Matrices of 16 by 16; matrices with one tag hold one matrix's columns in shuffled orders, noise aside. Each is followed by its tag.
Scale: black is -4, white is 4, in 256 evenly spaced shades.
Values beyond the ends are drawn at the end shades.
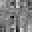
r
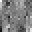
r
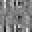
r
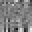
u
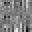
r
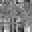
u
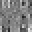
r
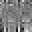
u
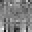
u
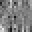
r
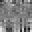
u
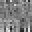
u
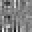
r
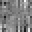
r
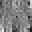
r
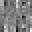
r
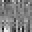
u
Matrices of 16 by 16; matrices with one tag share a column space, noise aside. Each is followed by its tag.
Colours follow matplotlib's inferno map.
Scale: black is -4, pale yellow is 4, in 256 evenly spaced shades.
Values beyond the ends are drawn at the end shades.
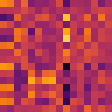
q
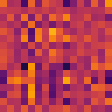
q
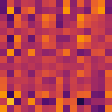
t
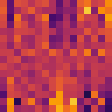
t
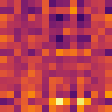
t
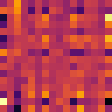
t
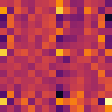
t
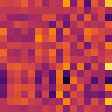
q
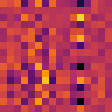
q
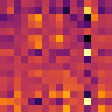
t
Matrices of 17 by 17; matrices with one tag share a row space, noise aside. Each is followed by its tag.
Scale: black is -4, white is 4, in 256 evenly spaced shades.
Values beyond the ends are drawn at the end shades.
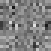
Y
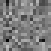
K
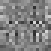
Y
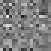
K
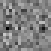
K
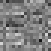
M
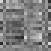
M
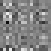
K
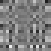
Y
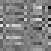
M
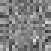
Y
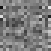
M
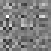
K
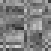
M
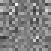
Y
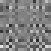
Y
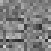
M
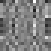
Y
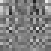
Y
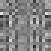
Y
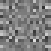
Y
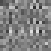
Y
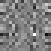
Y
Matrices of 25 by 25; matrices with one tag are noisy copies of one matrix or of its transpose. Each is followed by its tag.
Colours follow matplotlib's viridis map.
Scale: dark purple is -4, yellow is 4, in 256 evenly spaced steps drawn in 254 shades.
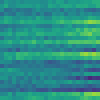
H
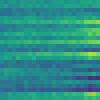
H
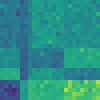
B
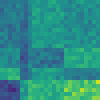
B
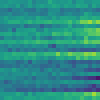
H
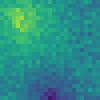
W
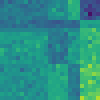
B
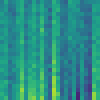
H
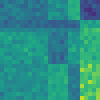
B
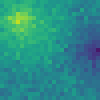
W
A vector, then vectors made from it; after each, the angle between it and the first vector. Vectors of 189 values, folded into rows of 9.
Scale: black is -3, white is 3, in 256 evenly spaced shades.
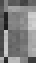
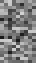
orthogonal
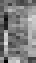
nearly parallel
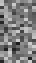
orthogonal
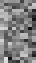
partly opposed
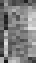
nearly parallel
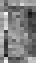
nearly opposite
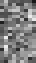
partly aligned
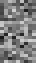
orthogonal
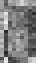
nearly opposite
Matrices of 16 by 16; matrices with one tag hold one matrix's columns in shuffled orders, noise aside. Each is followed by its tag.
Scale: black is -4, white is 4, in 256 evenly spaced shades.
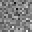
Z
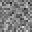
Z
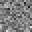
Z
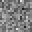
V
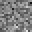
Z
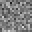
Z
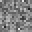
V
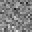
Z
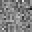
V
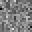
V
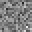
Z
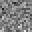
Z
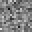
V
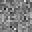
V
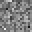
V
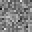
V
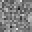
V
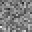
Z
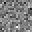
Z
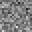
Z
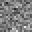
Z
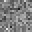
V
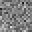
Z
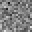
Z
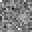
V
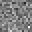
Z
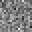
V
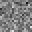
Z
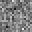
V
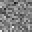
Z
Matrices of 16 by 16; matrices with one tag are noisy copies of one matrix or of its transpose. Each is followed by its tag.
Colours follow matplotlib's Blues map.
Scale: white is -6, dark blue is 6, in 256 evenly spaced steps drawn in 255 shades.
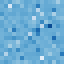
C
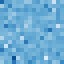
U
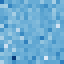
U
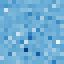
C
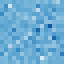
C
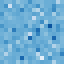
C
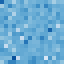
U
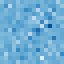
C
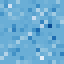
C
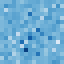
C
